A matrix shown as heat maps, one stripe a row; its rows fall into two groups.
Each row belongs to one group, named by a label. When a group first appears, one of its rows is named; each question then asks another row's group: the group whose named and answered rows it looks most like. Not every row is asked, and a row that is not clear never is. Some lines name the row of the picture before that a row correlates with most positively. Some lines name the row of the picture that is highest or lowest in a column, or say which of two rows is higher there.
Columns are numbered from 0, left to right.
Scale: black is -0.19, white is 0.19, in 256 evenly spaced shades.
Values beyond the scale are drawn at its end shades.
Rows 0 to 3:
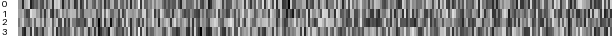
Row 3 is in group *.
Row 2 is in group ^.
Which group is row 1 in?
^
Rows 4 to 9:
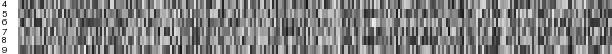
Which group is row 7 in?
^
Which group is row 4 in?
*
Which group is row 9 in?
*
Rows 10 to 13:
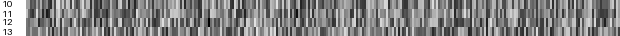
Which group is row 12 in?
*
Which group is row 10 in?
*
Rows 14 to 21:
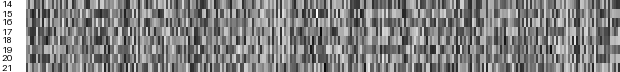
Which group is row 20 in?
*
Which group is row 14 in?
^
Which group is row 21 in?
^
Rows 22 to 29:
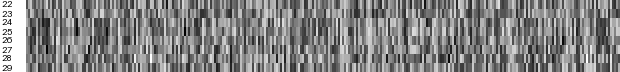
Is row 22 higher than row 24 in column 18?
Yes
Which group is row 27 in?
*
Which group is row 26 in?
*
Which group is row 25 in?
*
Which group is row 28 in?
^
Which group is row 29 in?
*
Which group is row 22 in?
^
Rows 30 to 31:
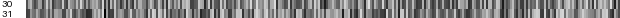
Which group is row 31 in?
^
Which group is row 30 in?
^
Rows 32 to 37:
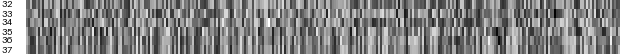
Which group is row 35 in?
*
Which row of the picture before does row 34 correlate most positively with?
31
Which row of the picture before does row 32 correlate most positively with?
31
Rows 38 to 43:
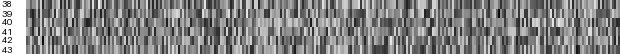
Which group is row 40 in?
^
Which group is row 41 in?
*
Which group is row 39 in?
*
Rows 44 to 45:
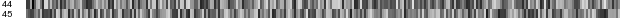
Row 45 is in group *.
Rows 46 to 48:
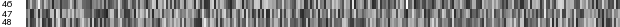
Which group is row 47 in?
*
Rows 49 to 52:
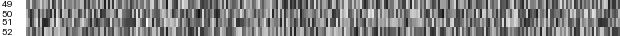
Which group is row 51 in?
*
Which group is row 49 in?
^
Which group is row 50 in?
*
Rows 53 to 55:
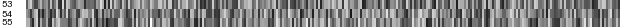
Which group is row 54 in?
*
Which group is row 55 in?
*
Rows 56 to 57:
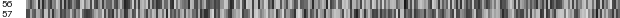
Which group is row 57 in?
^
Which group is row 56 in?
*
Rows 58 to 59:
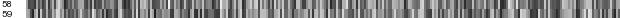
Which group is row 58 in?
*
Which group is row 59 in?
*
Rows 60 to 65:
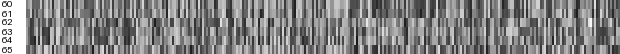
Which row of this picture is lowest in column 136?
65
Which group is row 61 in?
^
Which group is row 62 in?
*
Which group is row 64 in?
*
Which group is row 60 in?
^
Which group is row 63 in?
*
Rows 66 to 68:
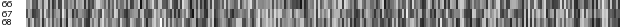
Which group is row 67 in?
^
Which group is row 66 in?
^
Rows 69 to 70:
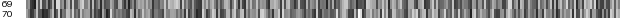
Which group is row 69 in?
*
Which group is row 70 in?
*
